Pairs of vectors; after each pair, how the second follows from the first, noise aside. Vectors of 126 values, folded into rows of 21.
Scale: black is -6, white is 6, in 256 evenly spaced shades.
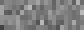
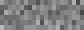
negated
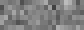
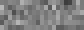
negated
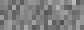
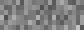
wrapped around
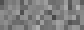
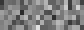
scaled up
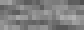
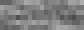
negated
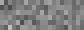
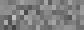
wrapped around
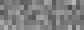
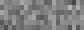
negated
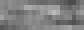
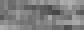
negated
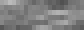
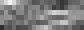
scaled up
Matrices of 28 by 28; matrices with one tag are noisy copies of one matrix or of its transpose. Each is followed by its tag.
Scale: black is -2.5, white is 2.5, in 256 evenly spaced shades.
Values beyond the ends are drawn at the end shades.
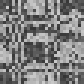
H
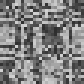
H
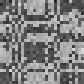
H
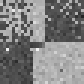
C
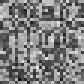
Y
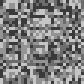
Y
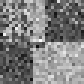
C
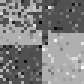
C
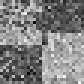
C
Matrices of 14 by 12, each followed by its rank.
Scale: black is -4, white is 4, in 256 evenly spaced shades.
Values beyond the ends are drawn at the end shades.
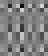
one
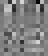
two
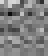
two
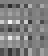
one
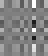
one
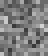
full rank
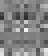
two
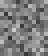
full rank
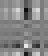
one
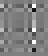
one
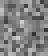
full rank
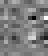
two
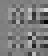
two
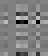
one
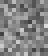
full rank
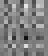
two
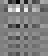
one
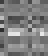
two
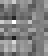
two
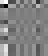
one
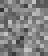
full rank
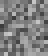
full rank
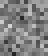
full rank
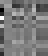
two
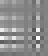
one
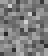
full rank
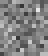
full rank
